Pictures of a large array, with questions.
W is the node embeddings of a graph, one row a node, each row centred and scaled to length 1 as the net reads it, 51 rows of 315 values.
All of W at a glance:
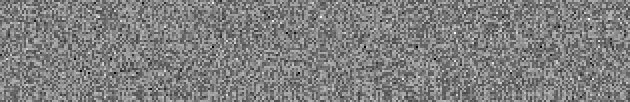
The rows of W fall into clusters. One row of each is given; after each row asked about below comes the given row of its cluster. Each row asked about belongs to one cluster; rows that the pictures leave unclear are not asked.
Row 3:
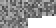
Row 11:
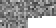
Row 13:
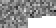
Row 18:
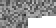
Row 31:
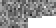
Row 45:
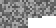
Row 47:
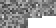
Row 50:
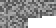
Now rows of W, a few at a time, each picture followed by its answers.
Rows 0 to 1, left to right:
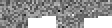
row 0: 18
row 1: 50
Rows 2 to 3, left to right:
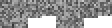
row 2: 11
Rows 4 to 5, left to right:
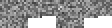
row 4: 50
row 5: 45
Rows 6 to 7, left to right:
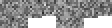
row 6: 45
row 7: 3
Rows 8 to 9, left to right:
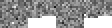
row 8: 13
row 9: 45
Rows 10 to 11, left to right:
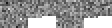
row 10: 18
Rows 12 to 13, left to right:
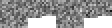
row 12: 13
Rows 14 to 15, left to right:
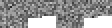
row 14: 50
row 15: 18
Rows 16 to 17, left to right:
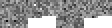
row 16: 3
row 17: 18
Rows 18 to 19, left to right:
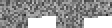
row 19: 31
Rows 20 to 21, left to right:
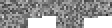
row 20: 47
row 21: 31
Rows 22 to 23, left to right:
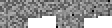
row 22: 50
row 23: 50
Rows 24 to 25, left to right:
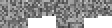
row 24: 3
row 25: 11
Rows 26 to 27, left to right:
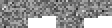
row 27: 50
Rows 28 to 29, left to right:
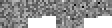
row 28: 11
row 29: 13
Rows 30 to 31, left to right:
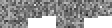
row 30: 3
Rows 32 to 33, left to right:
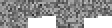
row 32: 31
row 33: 11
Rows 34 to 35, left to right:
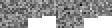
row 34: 47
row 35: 13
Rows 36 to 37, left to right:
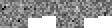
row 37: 45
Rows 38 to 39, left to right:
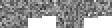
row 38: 47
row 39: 31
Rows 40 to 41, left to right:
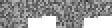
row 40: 11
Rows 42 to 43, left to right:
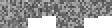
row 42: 3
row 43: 45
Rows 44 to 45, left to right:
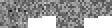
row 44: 31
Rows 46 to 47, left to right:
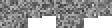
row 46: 47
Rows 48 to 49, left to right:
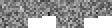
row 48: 45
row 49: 45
